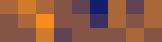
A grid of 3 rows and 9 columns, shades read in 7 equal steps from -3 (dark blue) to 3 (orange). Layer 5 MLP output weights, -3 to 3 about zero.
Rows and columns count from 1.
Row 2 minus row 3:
0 1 1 1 0 -2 1 -1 1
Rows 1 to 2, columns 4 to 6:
0 -1 -3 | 0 0 -2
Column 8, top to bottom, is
-1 0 1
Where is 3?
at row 2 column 3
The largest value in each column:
1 2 3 0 0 0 1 1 1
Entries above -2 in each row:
8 8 9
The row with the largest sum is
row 2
